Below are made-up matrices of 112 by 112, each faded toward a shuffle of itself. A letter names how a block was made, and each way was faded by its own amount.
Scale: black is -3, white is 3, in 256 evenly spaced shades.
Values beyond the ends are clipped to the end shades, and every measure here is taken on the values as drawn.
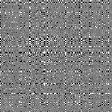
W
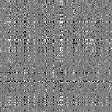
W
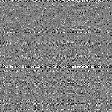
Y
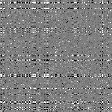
W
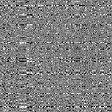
Y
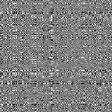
W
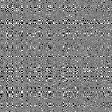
W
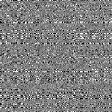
Y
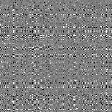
W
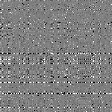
W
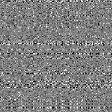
Y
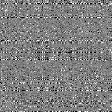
Y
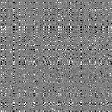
W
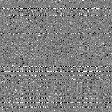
Y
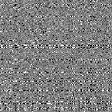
Y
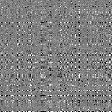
W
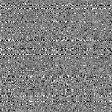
Y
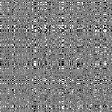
W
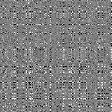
W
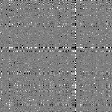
W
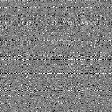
Y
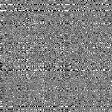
Y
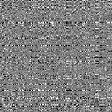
Y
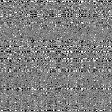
Y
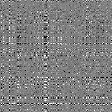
W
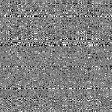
Y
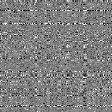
Y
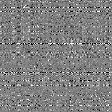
Y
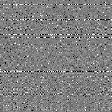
Y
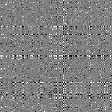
W
